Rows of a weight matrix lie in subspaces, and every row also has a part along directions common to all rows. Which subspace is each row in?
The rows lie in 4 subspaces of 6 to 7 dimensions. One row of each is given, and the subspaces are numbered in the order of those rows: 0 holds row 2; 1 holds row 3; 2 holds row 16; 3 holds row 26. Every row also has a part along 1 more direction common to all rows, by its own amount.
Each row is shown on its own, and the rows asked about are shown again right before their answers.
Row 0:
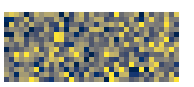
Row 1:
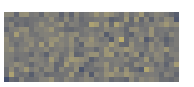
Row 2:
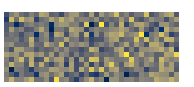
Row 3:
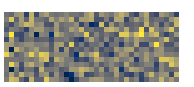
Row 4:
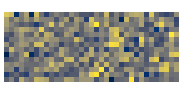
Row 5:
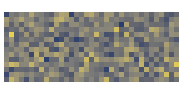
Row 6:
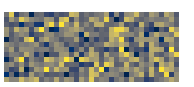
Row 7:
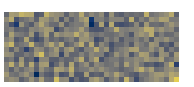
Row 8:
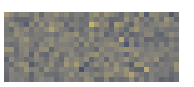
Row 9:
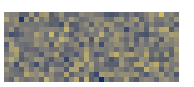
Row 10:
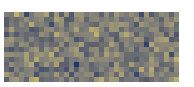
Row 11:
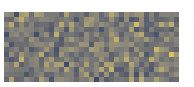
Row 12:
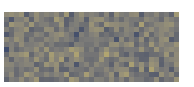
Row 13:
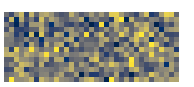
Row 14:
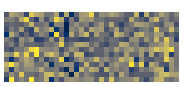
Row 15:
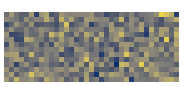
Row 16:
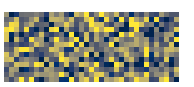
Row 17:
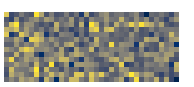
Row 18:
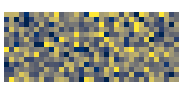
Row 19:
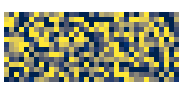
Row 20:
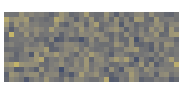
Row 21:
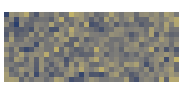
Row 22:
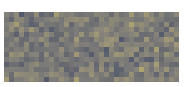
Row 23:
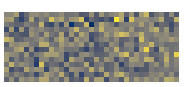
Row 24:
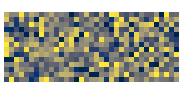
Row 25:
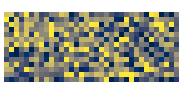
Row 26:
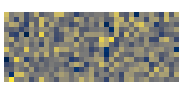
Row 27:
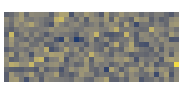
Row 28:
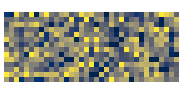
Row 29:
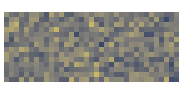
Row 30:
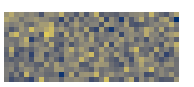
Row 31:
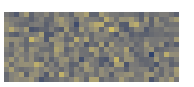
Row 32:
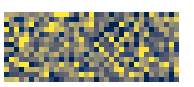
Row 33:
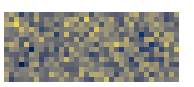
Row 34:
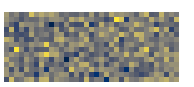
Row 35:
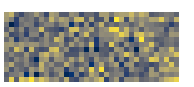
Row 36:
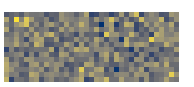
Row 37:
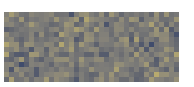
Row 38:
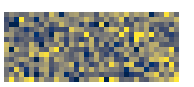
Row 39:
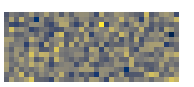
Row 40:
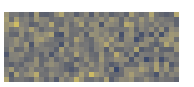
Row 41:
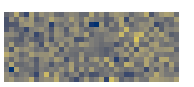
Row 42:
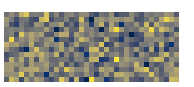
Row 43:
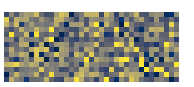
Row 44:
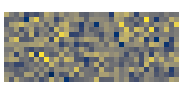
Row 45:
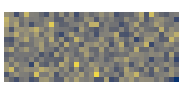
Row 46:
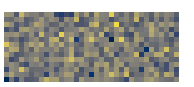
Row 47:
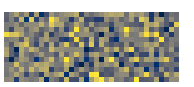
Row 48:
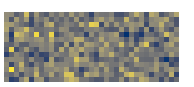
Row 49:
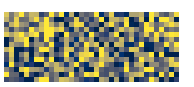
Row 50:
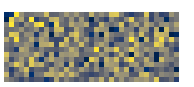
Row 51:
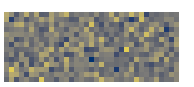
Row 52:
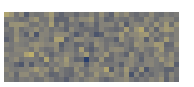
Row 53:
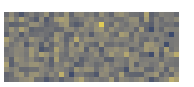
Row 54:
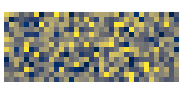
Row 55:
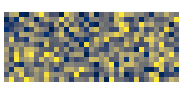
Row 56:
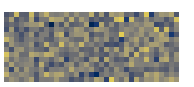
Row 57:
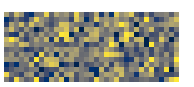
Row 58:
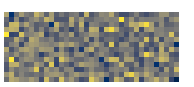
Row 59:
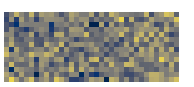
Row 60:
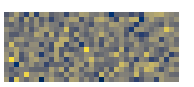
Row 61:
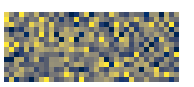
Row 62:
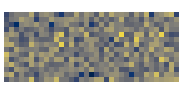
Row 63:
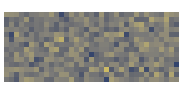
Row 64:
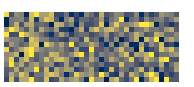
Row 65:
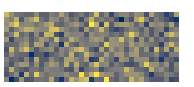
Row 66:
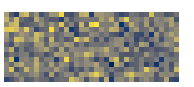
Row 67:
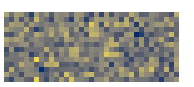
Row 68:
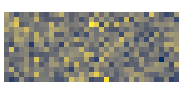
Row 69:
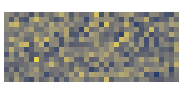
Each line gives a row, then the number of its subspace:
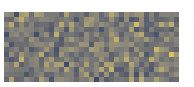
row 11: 0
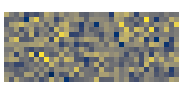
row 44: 1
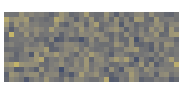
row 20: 1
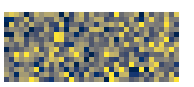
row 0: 1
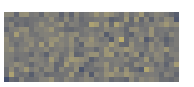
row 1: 3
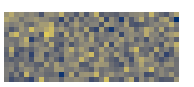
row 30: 2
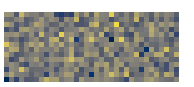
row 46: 3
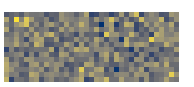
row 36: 3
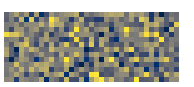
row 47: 0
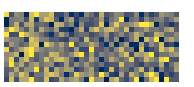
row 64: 2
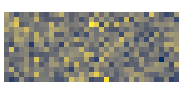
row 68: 2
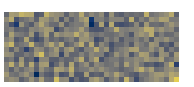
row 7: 2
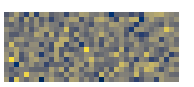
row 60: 0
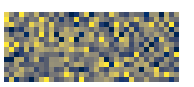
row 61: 3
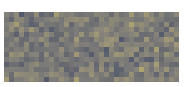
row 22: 3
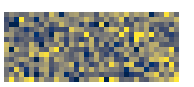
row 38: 0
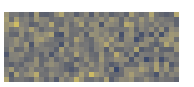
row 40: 3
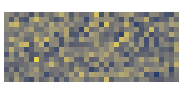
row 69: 1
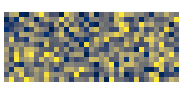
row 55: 2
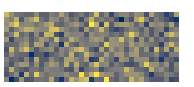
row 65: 2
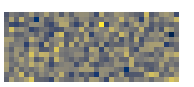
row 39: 2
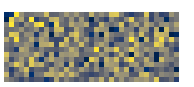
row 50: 0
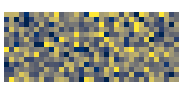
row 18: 3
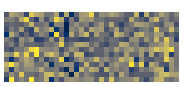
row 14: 1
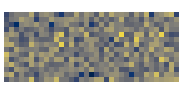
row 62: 3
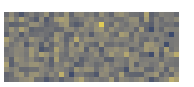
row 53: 2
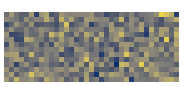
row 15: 0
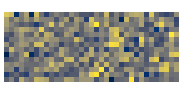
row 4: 0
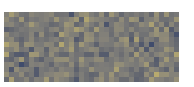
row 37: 3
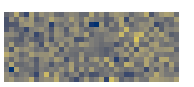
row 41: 2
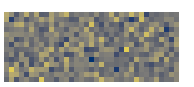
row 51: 0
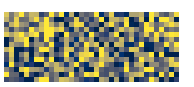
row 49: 2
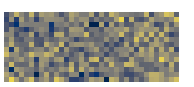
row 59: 2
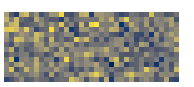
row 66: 2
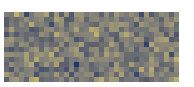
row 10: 1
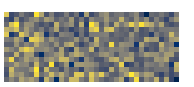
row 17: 2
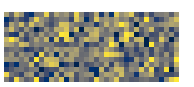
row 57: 1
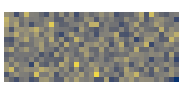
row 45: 1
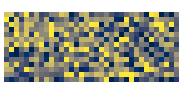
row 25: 3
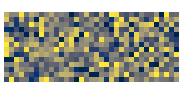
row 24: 3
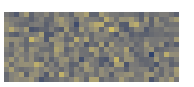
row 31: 2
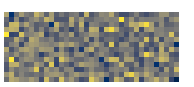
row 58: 2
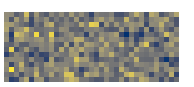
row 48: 1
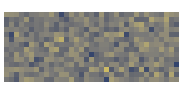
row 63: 1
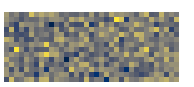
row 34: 0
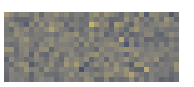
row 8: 3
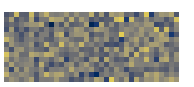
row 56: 0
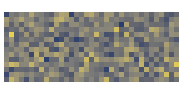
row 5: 1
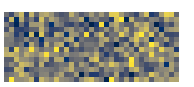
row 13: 3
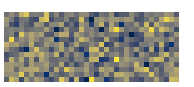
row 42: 2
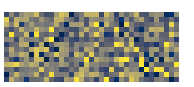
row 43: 1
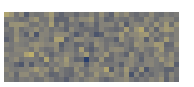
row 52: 1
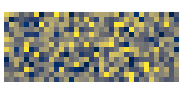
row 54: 3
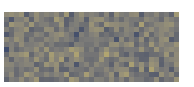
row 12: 1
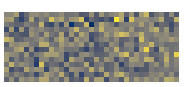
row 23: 0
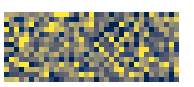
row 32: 3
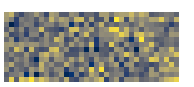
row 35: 0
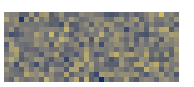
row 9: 0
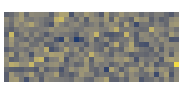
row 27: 1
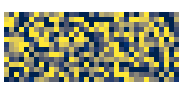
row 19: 0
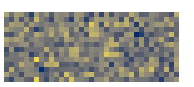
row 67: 1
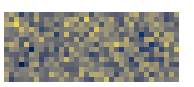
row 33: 3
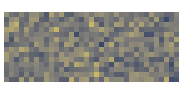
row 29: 2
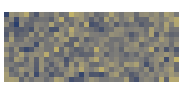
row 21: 2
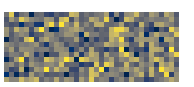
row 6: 0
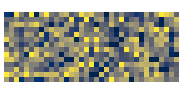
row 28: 0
